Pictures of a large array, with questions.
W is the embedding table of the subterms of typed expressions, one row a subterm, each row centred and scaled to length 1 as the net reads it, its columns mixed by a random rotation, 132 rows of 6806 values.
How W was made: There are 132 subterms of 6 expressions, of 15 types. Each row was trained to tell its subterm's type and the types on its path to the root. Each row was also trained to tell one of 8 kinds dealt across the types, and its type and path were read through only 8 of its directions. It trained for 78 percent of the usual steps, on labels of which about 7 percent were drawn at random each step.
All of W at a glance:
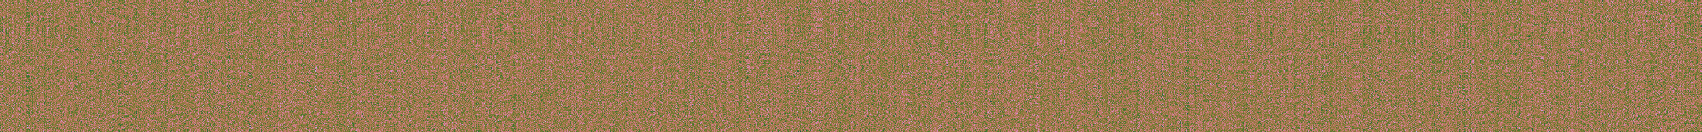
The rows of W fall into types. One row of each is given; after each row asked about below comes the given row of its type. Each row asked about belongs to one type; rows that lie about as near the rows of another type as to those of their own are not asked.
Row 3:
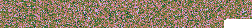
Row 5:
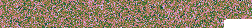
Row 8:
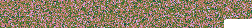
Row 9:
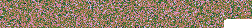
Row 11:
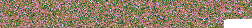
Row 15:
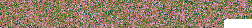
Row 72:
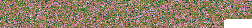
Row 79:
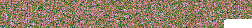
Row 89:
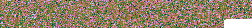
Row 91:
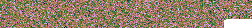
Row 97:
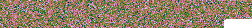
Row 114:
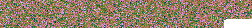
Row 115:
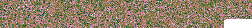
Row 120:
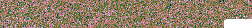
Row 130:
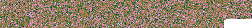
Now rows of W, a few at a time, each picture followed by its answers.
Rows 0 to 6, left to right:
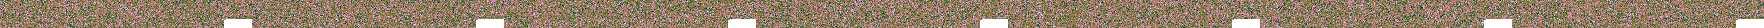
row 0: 72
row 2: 130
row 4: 97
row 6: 79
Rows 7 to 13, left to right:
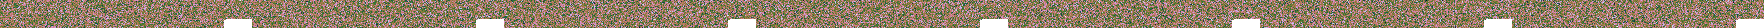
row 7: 114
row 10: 97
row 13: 11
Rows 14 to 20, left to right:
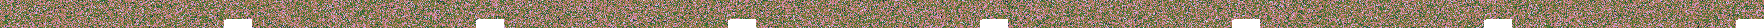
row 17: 9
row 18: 89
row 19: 97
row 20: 79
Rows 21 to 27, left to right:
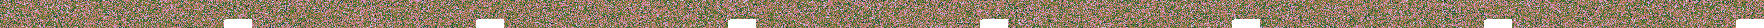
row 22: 120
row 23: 72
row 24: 11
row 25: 15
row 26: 15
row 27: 130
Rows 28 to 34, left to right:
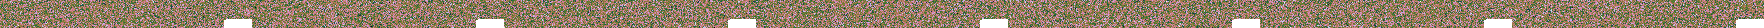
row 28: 9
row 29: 15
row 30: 9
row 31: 15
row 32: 115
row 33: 115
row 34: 8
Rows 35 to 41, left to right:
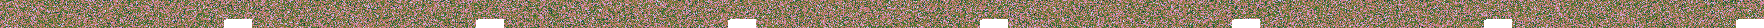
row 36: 97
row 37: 3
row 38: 115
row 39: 120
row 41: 120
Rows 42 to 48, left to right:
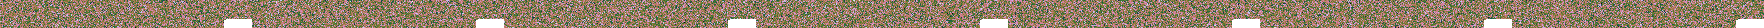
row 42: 9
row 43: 115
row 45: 79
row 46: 11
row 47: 9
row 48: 120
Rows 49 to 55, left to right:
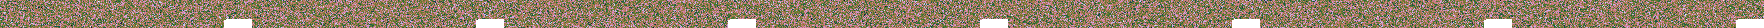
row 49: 3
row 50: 89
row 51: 120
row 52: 115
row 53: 8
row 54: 130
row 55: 89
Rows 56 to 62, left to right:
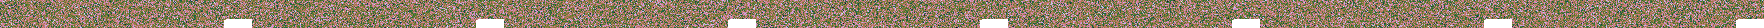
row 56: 79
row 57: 3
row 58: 3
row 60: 8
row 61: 8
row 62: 15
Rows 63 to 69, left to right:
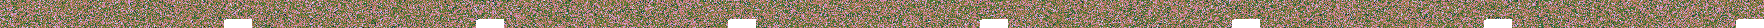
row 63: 8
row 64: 11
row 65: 97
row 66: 89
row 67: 97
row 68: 15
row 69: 5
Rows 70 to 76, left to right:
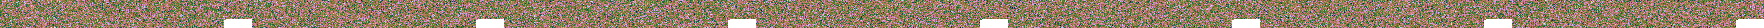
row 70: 114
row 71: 114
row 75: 9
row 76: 9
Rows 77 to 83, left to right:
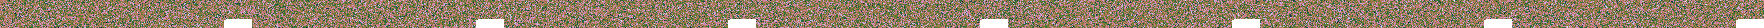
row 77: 11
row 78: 5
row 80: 120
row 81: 15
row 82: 3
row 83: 8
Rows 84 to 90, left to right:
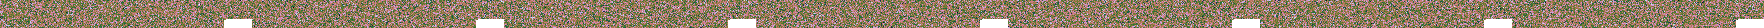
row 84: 130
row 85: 89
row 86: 114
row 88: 79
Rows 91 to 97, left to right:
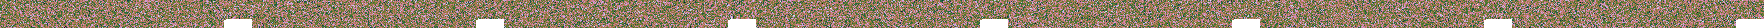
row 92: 130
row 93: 3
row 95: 120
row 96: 114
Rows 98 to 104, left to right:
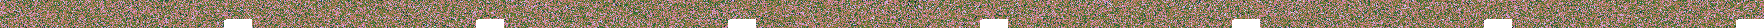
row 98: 130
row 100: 120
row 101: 8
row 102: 89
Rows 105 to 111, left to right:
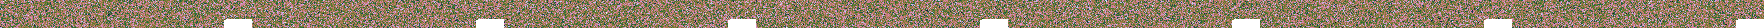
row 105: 15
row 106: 130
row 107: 3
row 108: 114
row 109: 79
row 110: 3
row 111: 130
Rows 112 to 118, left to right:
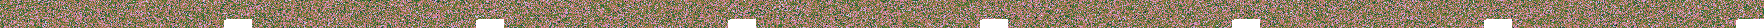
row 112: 15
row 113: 9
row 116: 97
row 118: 8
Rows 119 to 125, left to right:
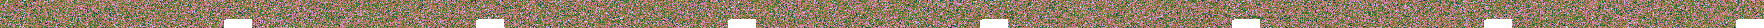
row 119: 89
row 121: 79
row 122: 8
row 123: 72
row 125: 114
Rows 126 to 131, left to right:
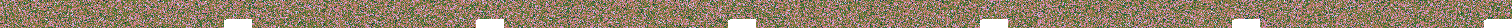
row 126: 130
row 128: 97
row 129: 9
